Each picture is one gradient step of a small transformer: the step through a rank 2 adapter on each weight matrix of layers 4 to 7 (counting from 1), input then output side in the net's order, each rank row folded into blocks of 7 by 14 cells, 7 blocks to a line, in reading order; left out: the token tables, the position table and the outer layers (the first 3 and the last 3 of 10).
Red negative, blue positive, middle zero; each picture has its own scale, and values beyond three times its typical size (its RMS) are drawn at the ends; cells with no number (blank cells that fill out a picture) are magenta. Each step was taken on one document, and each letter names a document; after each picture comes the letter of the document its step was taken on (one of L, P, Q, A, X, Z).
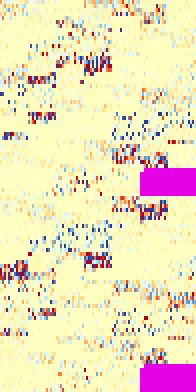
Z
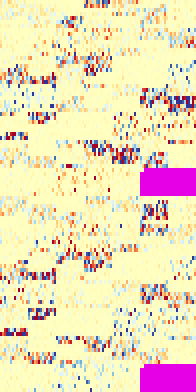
Z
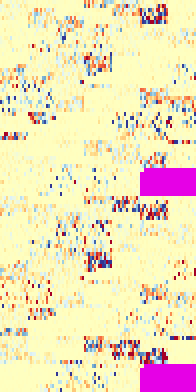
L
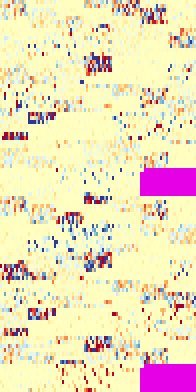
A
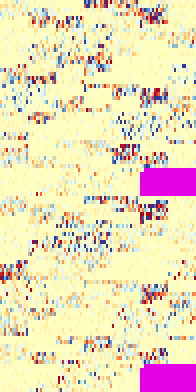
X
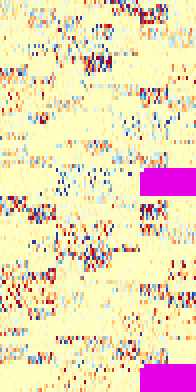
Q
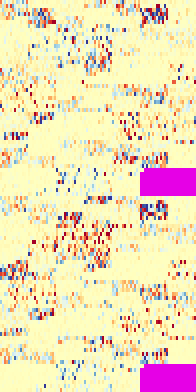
Q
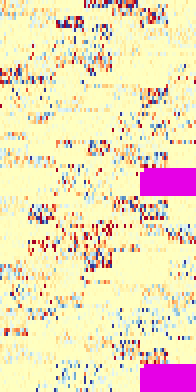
X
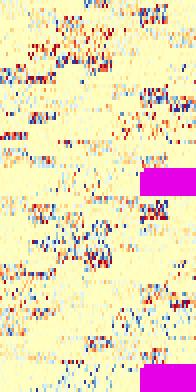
X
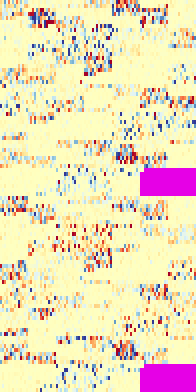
Q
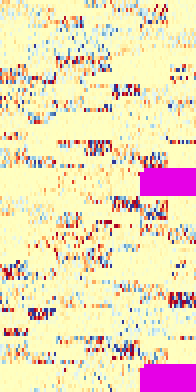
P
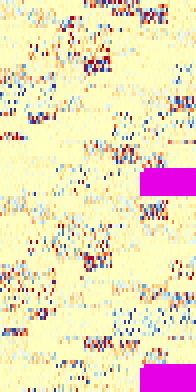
Z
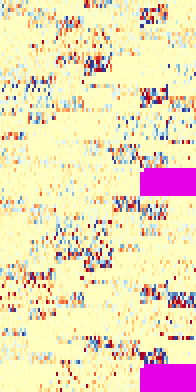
L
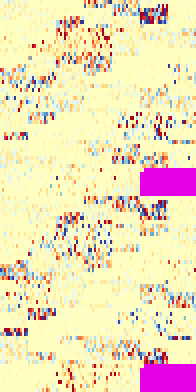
L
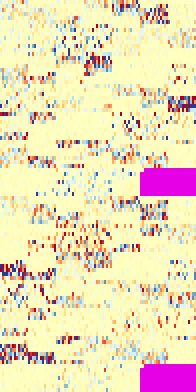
Q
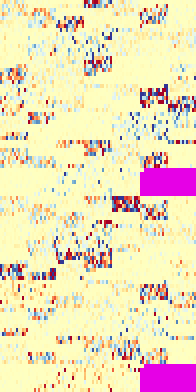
P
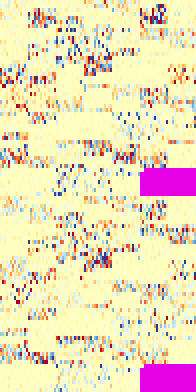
Q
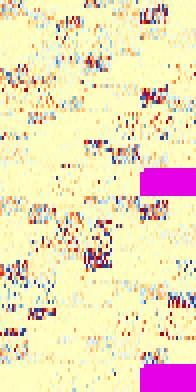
L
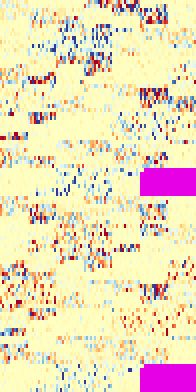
Q
